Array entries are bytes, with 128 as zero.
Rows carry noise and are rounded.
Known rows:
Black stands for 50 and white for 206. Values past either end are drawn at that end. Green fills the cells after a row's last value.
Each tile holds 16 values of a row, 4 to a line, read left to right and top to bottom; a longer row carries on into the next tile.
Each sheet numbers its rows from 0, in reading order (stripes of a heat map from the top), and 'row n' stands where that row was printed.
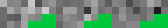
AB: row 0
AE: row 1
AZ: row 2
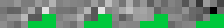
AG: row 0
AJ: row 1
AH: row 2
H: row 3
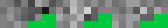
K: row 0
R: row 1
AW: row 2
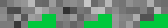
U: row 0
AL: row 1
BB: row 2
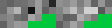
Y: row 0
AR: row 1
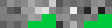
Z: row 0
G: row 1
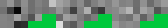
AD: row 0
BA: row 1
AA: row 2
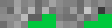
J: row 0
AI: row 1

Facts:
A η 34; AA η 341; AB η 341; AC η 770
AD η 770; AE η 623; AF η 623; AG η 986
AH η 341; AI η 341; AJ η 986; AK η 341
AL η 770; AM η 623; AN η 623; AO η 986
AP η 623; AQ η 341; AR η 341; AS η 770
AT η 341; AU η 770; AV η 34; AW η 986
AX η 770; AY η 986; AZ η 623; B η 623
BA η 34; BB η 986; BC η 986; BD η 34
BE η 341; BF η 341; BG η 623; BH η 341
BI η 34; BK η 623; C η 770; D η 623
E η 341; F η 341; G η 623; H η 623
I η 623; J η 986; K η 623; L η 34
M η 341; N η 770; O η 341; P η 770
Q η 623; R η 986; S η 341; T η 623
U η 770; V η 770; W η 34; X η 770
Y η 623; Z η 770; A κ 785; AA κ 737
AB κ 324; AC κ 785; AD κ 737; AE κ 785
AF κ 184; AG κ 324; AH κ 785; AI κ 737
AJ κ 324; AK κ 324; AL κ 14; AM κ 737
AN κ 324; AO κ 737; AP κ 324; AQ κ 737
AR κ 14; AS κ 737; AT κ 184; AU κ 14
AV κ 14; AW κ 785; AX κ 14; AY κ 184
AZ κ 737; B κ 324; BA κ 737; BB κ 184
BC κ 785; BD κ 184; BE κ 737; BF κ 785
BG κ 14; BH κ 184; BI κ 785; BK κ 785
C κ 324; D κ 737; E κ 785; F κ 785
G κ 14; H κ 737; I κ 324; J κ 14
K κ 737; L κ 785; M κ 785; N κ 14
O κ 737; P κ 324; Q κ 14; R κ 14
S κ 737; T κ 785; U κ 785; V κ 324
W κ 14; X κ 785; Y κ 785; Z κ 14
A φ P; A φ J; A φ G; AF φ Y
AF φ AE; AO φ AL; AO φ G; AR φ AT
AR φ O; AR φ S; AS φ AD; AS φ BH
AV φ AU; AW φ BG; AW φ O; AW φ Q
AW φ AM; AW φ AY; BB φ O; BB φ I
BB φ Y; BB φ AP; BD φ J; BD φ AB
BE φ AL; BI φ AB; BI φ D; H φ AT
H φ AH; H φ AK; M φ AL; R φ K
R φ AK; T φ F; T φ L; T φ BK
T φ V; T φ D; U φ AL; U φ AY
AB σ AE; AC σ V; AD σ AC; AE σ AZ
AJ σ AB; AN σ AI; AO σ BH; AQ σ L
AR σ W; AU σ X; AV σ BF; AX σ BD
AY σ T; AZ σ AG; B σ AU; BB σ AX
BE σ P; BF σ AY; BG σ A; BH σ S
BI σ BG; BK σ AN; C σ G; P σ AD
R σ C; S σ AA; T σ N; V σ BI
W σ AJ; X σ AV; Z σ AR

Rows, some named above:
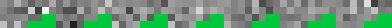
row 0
AY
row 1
C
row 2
AV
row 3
W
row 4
BE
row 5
BH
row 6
M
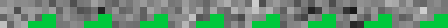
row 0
AV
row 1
AZ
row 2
AX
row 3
J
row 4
AB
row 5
B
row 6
AS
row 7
AT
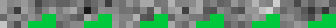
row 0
BI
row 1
T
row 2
BB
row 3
BD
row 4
Z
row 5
D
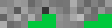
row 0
L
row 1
BC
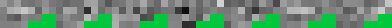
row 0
AK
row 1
AE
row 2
AO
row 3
AD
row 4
BK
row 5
AK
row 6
N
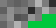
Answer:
AF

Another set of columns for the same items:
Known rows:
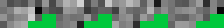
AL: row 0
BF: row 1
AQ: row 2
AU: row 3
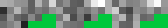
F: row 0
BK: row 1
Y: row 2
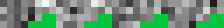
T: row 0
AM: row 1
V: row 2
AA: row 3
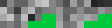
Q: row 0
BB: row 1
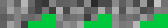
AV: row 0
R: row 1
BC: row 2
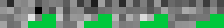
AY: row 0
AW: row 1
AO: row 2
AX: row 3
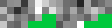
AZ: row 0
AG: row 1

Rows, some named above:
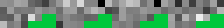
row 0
BA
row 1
AK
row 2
AT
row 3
AO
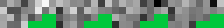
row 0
AE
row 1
AB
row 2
AR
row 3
BH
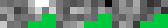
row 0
D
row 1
Z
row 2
AV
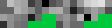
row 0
AR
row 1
B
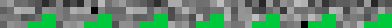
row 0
W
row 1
J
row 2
W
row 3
L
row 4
AW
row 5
BE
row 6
R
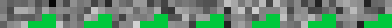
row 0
Z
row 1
AS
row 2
C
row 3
BD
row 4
AB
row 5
AW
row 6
M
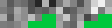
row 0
U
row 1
AE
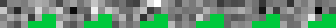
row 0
AF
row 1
H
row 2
G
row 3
AD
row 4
N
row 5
AY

